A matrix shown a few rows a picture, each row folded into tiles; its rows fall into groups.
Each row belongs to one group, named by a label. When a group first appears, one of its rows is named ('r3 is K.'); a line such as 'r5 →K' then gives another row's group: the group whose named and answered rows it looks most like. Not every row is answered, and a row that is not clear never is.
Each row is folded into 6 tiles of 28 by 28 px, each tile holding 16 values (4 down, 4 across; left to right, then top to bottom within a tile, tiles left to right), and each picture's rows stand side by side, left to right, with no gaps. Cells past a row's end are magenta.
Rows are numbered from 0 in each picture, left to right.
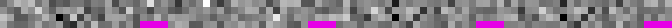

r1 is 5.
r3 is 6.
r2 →6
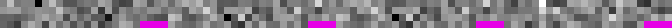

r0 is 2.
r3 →5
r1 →6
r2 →6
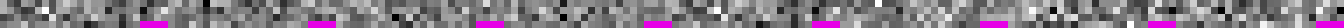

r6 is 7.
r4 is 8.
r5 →5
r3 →6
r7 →7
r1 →2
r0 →8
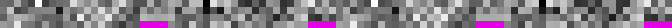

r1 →2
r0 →5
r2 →5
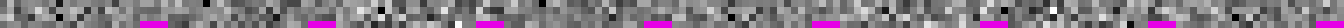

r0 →6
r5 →7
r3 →2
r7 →6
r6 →8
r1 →2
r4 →6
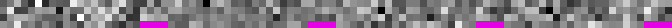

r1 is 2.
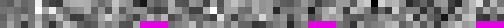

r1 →8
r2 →2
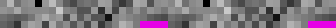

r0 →2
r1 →2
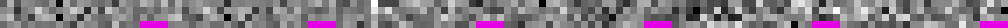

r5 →7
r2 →5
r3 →2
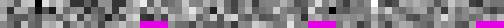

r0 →2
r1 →7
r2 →5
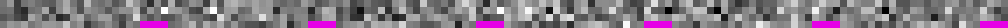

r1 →8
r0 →8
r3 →7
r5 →7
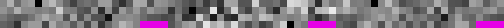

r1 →8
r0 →2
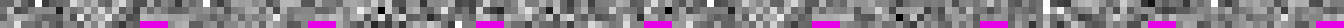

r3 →7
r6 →5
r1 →5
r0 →5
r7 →5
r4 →5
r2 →7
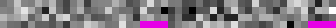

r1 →8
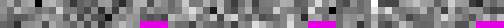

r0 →2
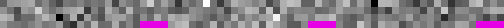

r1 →5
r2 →2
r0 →6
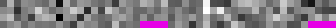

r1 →5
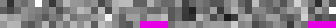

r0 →5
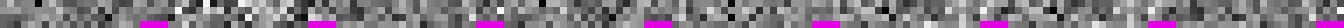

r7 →8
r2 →8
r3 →2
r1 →5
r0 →2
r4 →6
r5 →7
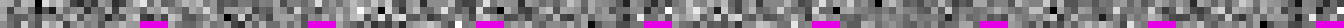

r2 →7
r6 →7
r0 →2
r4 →7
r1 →6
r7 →8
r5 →2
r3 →8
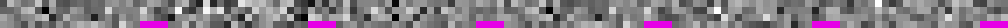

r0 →7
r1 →5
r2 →6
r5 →5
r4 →8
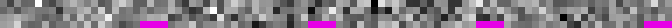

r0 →5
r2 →2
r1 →8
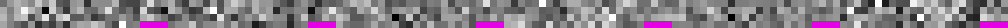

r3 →5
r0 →7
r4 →6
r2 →6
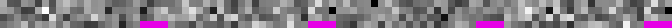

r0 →8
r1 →7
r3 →7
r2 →2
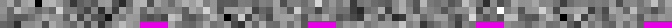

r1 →6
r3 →6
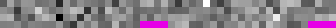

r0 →6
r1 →5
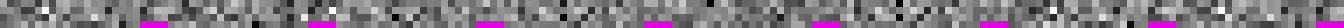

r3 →6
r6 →8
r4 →2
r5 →6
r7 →8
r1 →8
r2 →6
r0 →8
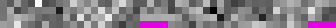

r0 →5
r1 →7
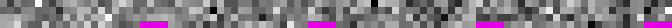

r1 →7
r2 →2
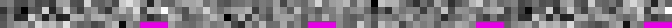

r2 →2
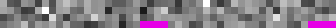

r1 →5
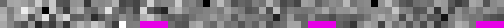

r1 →2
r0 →7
